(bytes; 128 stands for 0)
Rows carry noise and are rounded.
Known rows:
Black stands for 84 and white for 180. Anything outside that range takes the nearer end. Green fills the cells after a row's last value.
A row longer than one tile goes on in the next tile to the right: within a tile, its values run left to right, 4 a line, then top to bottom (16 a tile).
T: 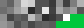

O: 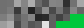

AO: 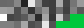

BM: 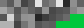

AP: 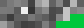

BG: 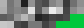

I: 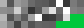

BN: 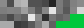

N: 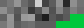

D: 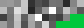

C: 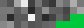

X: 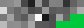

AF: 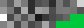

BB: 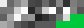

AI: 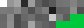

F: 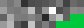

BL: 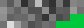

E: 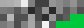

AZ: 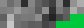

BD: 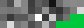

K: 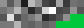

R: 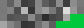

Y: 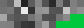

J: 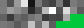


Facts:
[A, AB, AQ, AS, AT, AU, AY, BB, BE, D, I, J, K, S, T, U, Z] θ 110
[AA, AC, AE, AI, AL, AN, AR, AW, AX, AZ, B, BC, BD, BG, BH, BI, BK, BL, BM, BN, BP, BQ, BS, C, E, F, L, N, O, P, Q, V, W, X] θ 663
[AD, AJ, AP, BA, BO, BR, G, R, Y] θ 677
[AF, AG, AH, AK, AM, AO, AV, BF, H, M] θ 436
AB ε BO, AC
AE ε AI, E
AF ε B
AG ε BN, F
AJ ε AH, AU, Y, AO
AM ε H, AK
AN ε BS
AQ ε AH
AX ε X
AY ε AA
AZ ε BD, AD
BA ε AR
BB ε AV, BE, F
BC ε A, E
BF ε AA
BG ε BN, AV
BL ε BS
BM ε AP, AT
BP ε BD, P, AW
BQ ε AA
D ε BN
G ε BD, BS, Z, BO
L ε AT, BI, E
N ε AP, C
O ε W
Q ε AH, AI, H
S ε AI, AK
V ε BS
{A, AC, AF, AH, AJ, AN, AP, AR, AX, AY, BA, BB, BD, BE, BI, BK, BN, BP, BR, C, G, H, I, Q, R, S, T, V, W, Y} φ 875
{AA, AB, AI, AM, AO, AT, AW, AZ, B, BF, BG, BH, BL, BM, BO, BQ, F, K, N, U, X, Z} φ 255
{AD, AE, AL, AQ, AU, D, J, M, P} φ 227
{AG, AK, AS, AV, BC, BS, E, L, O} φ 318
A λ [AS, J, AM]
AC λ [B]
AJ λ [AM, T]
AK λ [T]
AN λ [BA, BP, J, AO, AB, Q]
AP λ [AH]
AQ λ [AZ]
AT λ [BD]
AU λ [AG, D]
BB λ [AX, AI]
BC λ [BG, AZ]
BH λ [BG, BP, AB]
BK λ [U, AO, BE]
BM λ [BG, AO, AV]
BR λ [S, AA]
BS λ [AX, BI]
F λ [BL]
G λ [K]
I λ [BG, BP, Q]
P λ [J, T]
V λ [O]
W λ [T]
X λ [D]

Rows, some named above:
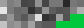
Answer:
X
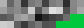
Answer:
BG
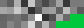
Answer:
AU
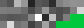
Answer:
BD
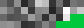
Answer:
G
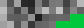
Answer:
BF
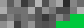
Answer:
BH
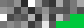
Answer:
AO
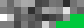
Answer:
AS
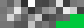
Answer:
AQ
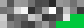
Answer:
BE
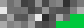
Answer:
X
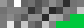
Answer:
BS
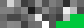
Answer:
AD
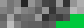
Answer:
AZ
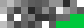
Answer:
AG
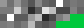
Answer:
AT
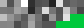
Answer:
A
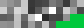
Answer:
D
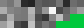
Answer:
F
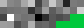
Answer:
BC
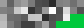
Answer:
BE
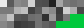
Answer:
S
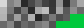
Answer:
AM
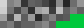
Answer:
AM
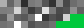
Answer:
Z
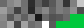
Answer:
M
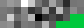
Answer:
L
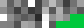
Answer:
AK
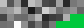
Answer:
AB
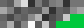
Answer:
P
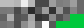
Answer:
E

